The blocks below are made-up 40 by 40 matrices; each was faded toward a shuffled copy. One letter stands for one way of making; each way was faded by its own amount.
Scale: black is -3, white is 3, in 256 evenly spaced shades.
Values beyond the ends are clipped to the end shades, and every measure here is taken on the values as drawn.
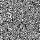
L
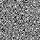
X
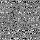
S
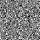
X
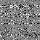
S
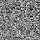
X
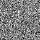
L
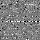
S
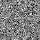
L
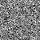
L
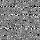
S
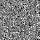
L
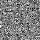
L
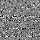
S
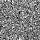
L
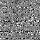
S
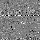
S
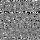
S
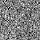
X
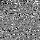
S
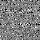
S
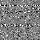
S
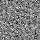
L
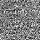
X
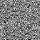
X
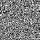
X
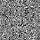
X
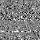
S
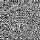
X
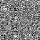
X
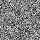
L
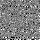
S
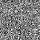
X
